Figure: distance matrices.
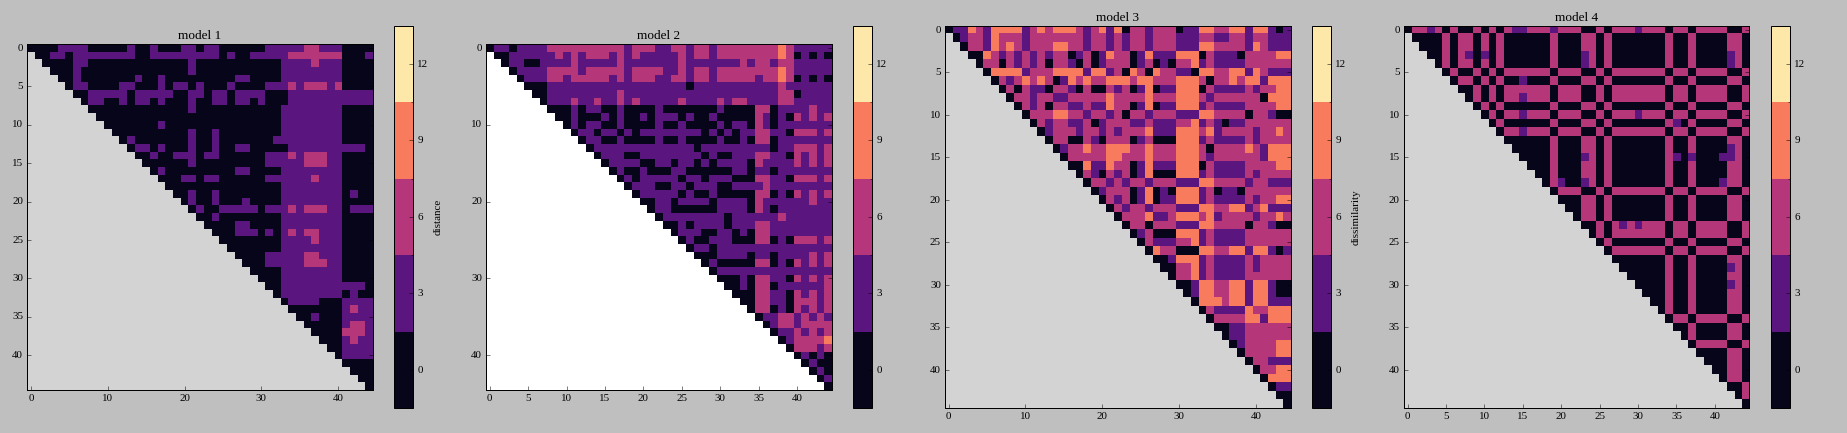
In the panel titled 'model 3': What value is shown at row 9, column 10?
6
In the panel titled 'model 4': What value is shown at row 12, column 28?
6
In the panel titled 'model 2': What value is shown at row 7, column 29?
3
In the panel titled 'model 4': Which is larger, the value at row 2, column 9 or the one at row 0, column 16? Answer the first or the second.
the second
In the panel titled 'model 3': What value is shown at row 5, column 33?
9
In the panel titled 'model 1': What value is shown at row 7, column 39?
3
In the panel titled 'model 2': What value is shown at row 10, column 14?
3
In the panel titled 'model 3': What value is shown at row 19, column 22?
6
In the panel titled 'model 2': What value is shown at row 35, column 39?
6
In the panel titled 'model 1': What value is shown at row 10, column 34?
3
